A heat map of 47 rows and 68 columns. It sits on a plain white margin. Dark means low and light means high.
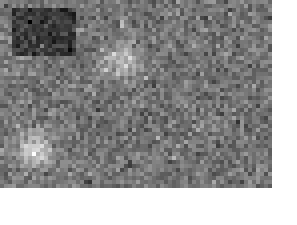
Odd patch: lower, in the top left. Ninth with the lowest average: top left. Bumps: two. Ninth with the highest average: bottom left.
